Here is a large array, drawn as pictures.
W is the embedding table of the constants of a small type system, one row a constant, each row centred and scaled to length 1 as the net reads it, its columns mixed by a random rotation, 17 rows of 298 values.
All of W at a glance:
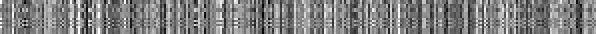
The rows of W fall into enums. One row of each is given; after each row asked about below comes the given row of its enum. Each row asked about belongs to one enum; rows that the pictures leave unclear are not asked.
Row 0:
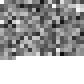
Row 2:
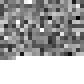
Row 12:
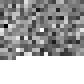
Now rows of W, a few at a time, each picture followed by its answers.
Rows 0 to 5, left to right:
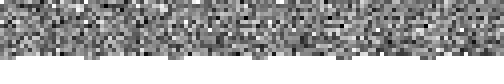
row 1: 0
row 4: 12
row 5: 12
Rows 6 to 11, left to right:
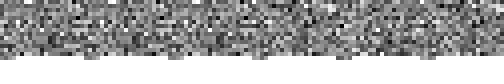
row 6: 2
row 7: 2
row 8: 2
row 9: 0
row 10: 12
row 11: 0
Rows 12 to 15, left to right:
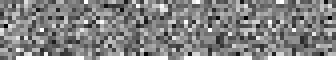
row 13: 0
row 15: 2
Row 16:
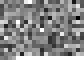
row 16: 2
